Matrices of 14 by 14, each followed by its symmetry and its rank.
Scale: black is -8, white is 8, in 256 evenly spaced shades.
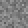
antisymmetric, full rank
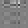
neither, rank one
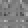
neither, rank two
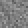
antisymmetric, full rank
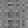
neither, rank two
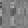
neither, rank two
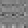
neither, rank two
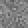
antisymmetric, full rank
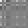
symmetric, rank one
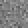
antisymmetric, full rank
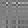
neither, rank one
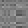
neither, rank two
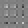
symmetric, rank one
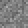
symmetric, full rank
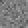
symmetric, full rank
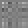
symmetric, rank one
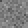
symmetric, full rank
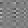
neither, rank one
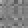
neither, rank two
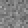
antisymmetric, full rank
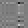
neither, rank one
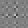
symmetric, rank one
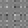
symmetric, rank one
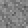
symmetric, full rank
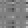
neither, rank one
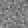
antisymmetric, full rank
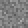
symmetric, full rank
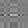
neither, rank one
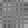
symmetric, rank one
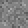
symmetric, full rank
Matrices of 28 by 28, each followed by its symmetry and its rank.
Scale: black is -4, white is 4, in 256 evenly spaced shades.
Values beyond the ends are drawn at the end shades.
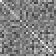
symmetric, rank five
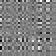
antisymmetric, rank two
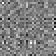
neither, rank five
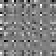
antisymmetric, rank two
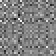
symmetric, rank three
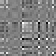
symmetric, rank three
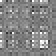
symmetric, rank three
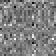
neither, rank five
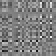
antisymmetric, rank two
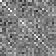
symmetric, rank five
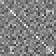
symmetric, rank five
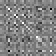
symmetric, rank five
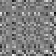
antisymmetric, rank two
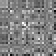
symmetric, rank three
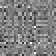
neither, rank five
